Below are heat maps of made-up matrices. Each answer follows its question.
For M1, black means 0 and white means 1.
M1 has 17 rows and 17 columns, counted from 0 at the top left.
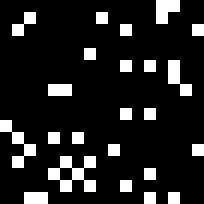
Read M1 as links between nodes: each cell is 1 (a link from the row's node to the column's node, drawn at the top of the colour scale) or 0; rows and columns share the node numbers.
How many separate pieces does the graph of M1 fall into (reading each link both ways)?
1
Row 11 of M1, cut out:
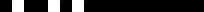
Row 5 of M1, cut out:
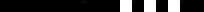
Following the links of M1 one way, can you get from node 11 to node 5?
yes
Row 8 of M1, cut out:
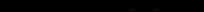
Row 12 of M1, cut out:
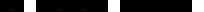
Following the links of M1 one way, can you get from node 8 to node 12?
no
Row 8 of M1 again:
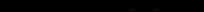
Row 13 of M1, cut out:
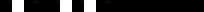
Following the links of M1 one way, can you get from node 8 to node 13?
no
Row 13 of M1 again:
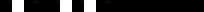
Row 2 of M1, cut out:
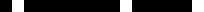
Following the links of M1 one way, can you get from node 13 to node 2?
yes
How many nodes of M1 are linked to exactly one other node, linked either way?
2
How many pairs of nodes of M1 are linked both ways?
8
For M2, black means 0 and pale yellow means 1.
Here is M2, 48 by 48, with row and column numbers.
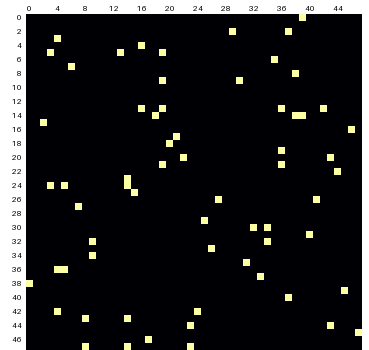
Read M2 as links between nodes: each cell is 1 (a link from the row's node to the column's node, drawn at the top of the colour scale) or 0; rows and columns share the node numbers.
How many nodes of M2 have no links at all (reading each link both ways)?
5
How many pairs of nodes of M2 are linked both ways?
0
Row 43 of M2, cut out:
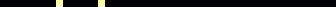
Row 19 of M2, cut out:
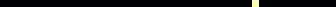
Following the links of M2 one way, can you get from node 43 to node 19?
no
